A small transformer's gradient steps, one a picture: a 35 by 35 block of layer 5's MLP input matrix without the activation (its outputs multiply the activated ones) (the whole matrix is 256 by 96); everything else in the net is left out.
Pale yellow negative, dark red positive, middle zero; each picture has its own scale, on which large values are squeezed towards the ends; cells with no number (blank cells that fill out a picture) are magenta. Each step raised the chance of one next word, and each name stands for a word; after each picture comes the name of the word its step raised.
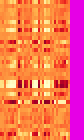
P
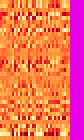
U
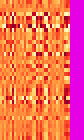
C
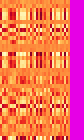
C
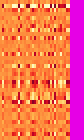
P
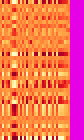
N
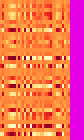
U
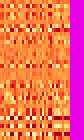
U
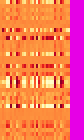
N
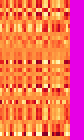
U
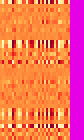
P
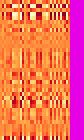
C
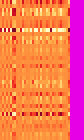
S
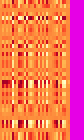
N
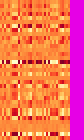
U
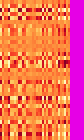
C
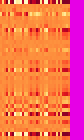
S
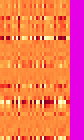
C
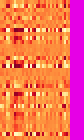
U
